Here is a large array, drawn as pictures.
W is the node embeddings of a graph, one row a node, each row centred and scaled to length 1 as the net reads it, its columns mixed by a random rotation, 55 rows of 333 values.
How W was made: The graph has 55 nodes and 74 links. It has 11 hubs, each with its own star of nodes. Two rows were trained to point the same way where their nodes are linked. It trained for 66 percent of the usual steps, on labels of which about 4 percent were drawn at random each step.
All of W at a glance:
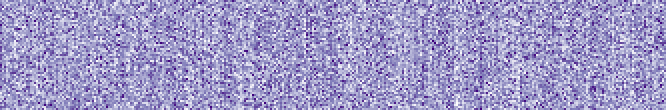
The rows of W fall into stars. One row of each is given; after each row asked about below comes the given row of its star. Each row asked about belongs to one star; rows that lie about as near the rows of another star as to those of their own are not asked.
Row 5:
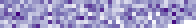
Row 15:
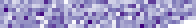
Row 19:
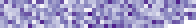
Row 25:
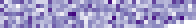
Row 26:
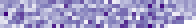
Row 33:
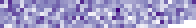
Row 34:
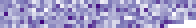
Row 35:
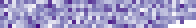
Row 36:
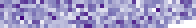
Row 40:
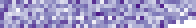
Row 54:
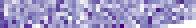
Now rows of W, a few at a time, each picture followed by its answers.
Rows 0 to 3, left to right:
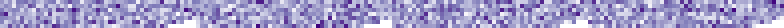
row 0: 35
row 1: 26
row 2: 15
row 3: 19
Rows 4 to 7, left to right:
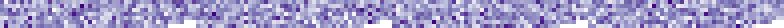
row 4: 25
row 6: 54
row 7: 26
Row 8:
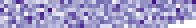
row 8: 25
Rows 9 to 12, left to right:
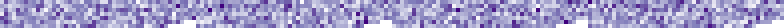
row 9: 34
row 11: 19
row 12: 33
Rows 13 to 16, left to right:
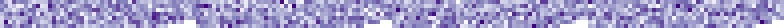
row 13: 25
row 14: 34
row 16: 5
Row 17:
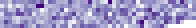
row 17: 25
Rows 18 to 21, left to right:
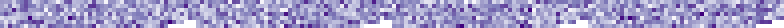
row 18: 34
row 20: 34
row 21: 5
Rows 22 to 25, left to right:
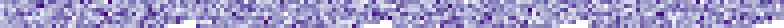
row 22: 26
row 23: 33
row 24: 15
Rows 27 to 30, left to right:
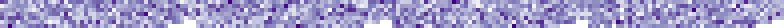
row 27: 5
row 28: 33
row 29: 54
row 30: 34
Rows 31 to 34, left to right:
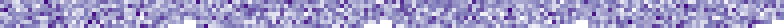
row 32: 33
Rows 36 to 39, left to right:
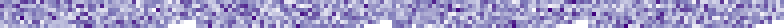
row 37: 15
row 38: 36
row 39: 35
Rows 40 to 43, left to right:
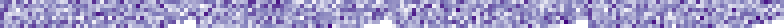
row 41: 33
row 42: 19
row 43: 40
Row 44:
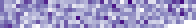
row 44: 36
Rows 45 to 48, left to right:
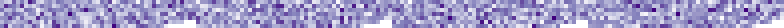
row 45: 25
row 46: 19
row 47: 15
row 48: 36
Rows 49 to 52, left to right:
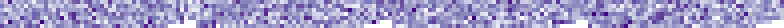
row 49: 35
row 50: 36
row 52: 35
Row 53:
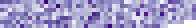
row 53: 15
